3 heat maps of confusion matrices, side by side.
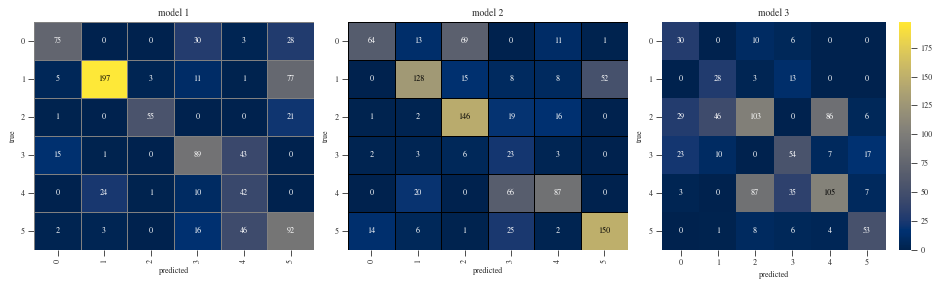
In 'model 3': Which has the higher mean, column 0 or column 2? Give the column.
2
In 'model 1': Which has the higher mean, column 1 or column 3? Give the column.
1
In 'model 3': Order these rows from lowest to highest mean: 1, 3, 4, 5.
1, 5, 3, 4
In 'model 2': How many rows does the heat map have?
6
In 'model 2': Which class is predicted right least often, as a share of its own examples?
0
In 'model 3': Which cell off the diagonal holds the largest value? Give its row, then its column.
4, 2
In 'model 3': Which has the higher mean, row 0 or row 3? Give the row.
3
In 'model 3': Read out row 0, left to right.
30 0 10 6 0 0
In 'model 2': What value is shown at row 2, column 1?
2
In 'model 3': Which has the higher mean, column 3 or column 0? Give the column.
3
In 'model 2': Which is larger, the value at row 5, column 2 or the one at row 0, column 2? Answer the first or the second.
the second
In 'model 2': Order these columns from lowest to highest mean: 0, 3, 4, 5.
0, 4, 3, 5
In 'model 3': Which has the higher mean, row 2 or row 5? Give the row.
2
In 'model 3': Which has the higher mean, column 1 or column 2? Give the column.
2
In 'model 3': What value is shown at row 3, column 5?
17
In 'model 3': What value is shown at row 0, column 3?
6
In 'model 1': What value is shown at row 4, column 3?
10
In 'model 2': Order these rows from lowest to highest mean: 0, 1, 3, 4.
3, 0, 4, 1
